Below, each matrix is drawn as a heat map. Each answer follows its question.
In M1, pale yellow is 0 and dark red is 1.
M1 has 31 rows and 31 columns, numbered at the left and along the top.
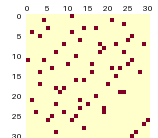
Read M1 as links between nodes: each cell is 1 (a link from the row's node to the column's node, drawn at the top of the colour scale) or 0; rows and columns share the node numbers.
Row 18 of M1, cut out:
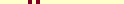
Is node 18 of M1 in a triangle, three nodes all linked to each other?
yes
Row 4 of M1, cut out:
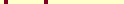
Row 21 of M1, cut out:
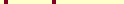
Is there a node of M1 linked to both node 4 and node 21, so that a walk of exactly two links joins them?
yes
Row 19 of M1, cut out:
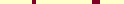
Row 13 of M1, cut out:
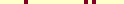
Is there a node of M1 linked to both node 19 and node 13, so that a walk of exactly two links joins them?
yes
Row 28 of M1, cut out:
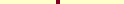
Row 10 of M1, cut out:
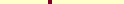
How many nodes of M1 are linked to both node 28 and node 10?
0
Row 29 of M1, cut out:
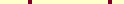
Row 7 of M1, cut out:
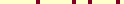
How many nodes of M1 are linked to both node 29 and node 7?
0
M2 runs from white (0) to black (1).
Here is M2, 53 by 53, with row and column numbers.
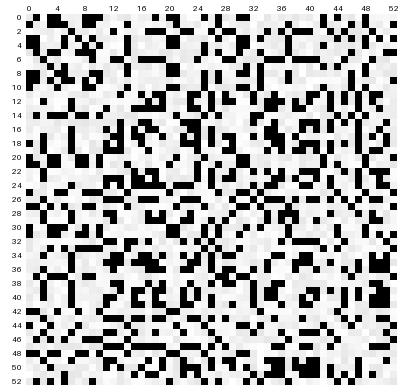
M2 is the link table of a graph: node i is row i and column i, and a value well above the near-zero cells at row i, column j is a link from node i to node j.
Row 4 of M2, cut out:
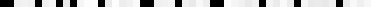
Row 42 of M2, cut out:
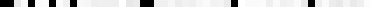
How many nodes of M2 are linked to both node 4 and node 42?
5
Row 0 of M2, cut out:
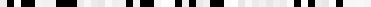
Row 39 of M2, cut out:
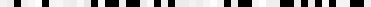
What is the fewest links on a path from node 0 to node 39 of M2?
2
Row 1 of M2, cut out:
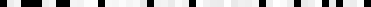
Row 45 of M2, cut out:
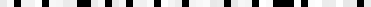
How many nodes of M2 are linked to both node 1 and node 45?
0
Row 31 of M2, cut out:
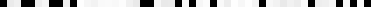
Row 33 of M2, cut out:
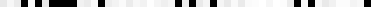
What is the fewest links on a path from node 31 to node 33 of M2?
2
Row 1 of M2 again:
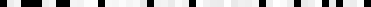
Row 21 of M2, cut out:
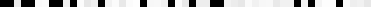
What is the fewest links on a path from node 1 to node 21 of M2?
1
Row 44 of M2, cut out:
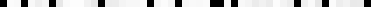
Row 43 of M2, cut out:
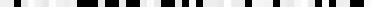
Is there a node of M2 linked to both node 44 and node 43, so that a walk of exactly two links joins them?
no
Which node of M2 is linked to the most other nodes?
node 26
